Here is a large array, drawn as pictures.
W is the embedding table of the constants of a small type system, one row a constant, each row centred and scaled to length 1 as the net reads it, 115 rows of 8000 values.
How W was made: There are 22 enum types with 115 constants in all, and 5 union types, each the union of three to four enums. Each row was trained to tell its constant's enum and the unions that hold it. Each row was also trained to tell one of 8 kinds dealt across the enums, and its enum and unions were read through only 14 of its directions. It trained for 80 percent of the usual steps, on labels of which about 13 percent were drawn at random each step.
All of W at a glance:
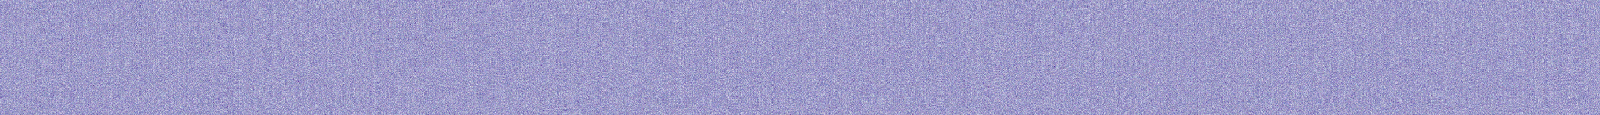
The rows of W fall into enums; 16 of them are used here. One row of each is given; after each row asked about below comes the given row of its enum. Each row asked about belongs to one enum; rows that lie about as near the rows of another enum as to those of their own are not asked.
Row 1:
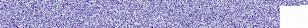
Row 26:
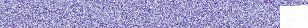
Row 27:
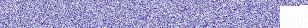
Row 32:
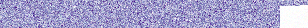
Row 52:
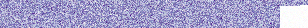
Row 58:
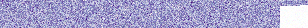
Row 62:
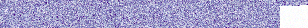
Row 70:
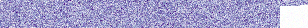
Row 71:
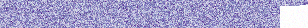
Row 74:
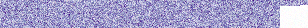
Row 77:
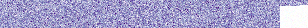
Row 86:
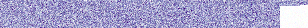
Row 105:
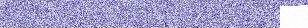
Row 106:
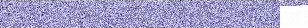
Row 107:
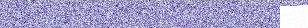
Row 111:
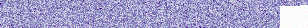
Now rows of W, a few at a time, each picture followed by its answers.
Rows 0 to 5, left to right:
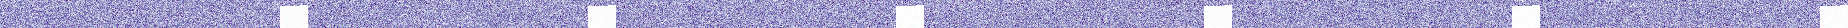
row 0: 71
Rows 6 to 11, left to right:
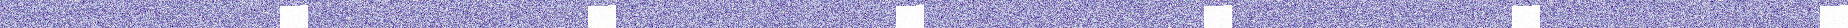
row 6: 77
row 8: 74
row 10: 52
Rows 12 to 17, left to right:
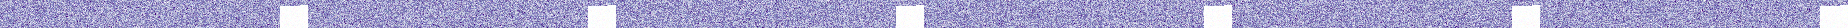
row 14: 52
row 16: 111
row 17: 86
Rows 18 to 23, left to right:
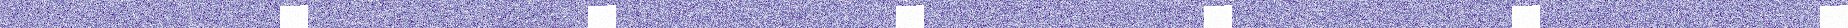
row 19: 105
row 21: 58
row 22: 86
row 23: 71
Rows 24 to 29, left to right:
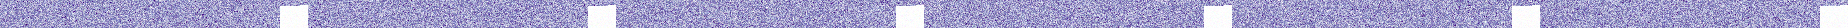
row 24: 70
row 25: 71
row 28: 106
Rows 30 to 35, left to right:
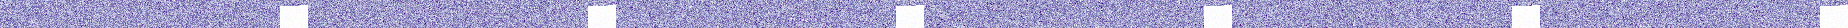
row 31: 70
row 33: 107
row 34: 62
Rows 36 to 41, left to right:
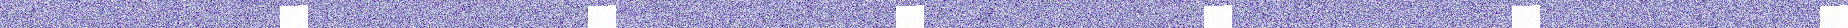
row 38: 27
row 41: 62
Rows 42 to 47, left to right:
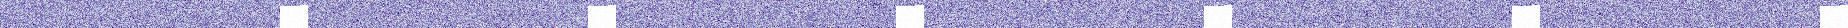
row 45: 62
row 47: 26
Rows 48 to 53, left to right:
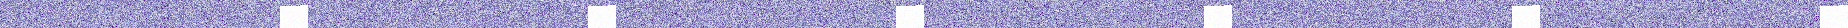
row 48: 58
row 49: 27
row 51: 52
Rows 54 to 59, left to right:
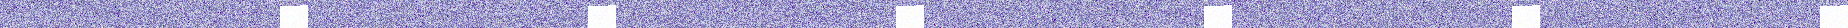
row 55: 111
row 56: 71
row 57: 77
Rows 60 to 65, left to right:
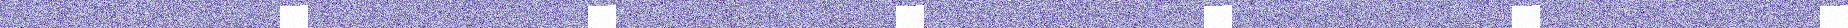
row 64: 86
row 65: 86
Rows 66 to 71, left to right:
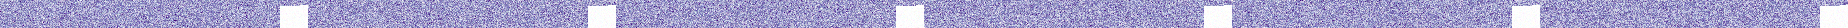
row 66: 26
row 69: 58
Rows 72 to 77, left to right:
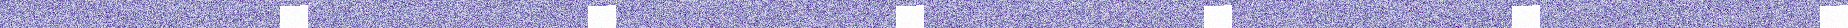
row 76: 111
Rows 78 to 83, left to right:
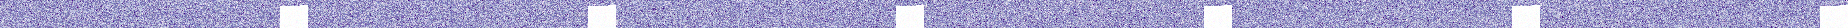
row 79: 111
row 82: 32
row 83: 107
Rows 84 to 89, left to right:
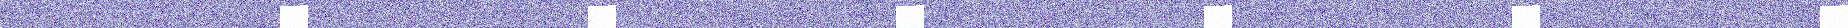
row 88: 77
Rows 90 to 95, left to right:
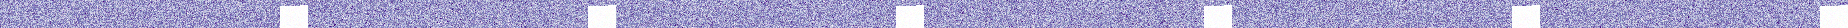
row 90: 111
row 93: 70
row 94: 27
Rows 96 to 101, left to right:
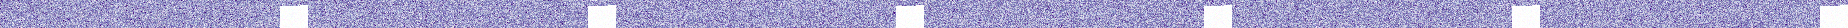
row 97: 27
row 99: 105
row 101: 105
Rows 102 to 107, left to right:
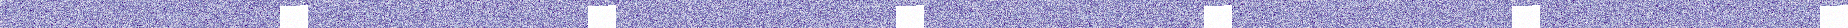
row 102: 105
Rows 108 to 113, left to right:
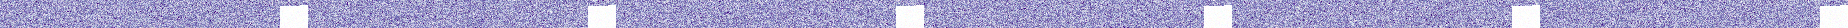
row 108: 58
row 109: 86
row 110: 77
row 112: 52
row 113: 58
